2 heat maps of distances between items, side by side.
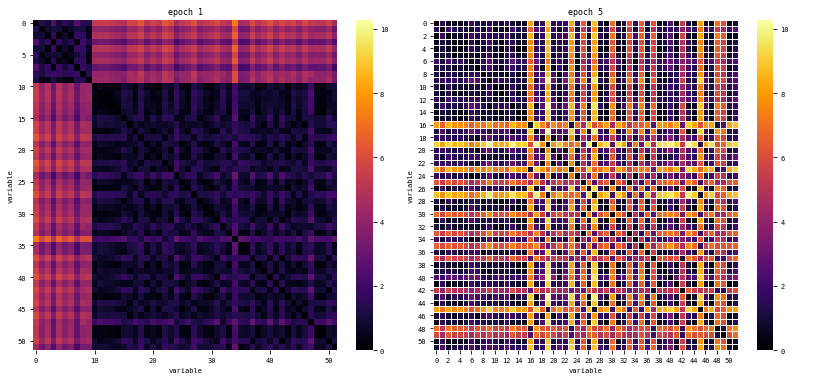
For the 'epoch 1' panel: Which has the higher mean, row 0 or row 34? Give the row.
0
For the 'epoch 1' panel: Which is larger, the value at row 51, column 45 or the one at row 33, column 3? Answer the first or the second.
the second
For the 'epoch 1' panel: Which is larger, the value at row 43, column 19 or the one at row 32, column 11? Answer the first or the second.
the second
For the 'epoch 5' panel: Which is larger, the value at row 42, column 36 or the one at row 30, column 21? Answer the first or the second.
the second
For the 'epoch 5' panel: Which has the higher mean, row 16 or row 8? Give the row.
16
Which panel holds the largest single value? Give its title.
epoch 5
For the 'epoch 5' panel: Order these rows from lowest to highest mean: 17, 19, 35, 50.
50, 17, 35, 19
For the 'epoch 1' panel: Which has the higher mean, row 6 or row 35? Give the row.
6
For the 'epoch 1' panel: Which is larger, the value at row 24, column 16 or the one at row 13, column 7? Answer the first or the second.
the second
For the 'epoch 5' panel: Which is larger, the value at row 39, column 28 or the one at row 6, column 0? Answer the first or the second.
the second
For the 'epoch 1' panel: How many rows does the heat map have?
52
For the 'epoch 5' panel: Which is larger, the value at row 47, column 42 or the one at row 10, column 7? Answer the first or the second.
the first
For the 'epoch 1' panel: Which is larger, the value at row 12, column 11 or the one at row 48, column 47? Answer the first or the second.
the second
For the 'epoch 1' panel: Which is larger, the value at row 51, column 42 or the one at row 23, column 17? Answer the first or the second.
the first
